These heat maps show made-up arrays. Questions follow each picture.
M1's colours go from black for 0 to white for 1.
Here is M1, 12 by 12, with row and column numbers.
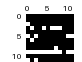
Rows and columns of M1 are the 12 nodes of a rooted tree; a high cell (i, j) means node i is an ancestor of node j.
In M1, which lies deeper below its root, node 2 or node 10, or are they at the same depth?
node 2
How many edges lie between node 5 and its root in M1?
1
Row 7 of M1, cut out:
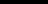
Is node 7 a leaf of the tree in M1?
yes
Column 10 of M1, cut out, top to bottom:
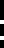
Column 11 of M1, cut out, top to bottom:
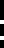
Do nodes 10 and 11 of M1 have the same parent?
yes
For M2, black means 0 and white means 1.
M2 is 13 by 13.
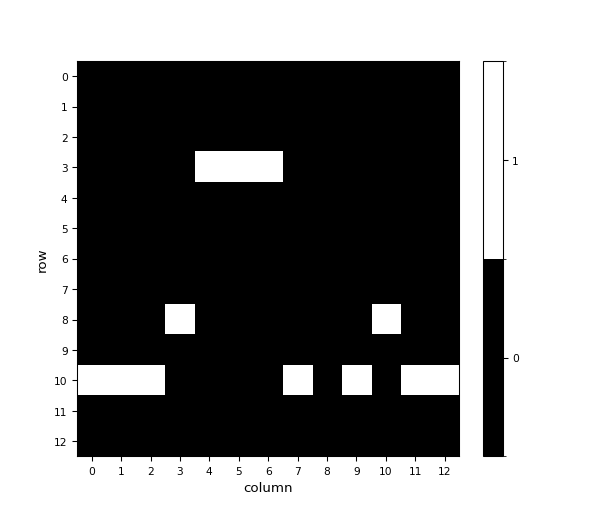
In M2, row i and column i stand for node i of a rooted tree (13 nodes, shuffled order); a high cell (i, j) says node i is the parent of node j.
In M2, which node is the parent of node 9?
10
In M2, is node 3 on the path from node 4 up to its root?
yes
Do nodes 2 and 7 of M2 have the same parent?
yes
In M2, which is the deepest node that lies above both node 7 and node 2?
10
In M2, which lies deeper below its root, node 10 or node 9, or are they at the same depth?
node 9
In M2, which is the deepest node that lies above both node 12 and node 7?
10
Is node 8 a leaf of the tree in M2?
no
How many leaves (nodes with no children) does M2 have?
10
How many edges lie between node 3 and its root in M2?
1
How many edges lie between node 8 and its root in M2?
0
